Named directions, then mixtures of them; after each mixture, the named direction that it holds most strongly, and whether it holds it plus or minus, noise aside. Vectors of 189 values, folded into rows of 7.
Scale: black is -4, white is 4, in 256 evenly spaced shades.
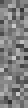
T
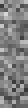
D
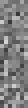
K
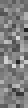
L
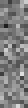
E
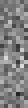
L, plus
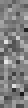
L, plus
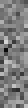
K, plus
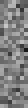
T, plus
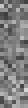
D, minus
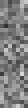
E, plus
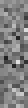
L, minus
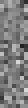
E, minus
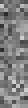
D, minus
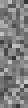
T, minus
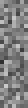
K, plus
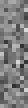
L, minus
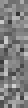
K, plus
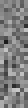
K, minus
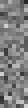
E, minus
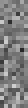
K, plus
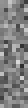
E, minus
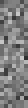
K, minus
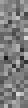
L, minus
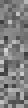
K, minus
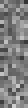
D, minus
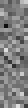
E, plus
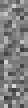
K, plus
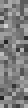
E, minus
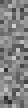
T, plus
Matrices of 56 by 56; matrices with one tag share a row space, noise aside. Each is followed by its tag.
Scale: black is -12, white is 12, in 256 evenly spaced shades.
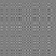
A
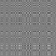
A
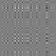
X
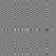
X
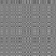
A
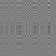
A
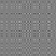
A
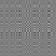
A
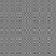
A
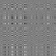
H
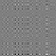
X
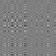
H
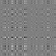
H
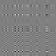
X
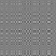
A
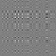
X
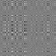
H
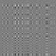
X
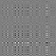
X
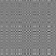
A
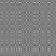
A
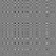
X
